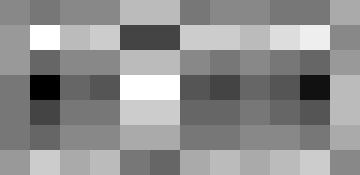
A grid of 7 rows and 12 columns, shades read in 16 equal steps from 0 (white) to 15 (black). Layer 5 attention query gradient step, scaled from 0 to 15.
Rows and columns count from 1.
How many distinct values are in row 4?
8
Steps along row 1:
up down same down same up down same up same down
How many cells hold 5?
7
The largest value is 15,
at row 4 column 2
